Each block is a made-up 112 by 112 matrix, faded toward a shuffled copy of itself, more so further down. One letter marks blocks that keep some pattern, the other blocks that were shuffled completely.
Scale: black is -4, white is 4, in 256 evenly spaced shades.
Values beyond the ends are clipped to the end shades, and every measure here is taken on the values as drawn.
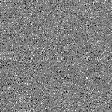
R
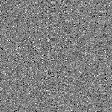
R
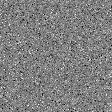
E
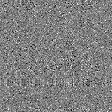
R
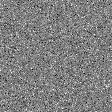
E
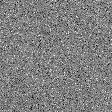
E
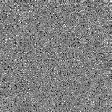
R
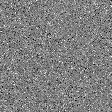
E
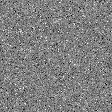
E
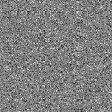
R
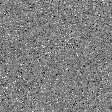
E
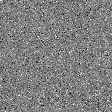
E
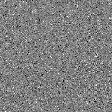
R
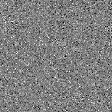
R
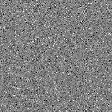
R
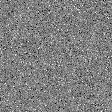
E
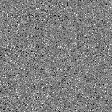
R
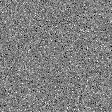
E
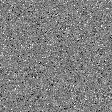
E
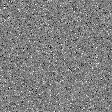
E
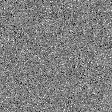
E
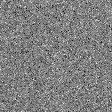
E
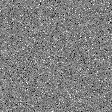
E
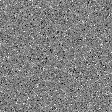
E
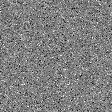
E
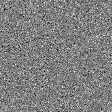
E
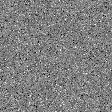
E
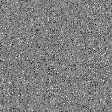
R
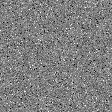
E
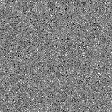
R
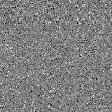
R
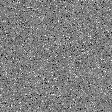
E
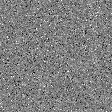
E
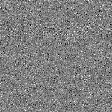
R
